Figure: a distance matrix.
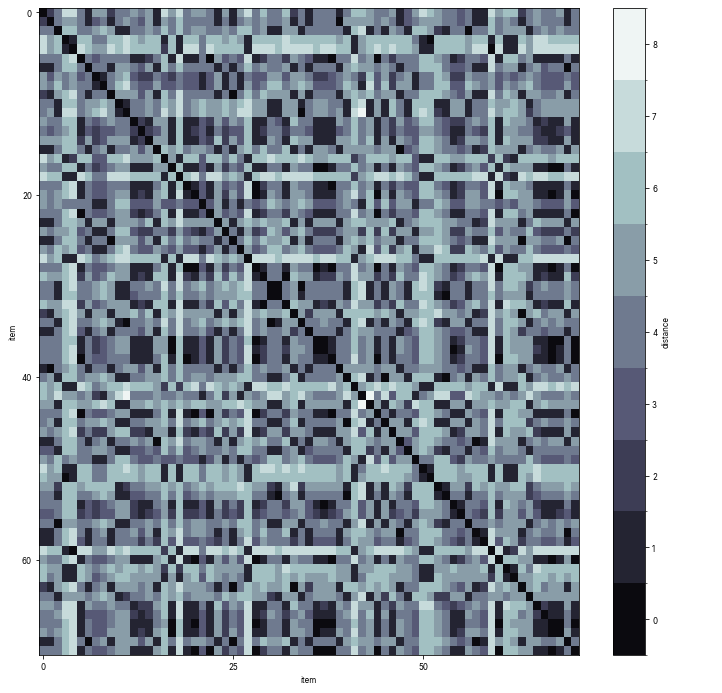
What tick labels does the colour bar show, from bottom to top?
0, 1, 2, 3, 4, 5, 6, 7, 8
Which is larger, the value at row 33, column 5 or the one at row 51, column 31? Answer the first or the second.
the second
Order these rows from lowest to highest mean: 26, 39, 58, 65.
58, 39, 65, 26
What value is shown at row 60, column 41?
7
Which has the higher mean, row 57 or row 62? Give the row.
62
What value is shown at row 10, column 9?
5
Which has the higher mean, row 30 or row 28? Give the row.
30
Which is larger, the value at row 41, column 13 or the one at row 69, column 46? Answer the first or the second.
the first
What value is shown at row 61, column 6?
5
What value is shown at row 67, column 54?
1
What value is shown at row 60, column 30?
4
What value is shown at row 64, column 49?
6
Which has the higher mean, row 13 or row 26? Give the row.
26
